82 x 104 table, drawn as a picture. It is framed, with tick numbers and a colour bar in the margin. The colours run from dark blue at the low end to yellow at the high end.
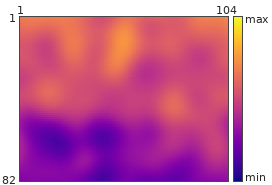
There are no regular stripes. The field is smooth, with broad soft blobs. Values rise toward the top.
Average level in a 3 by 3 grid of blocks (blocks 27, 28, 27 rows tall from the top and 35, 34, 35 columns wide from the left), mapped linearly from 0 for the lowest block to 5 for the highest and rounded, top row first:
5 5 4 | 3 3 4 | 0 0 2
